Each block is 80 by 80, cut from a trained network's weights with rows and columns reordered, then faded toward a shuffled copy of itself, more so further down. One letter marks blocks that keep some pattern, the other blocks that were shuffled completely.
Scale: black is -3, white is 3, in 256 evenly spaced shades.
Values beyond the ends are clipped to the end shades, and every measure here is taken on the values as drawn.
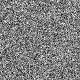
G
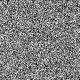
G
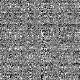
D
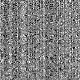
D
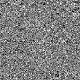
D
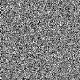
D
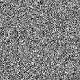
D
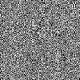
D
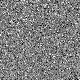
G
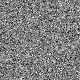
G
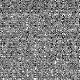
D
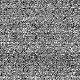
D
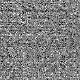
D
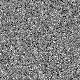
G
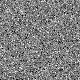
G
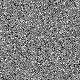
G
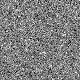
G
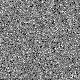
G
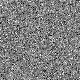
G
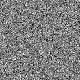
D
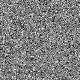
G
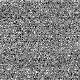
D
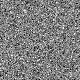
G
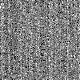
D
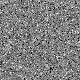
G
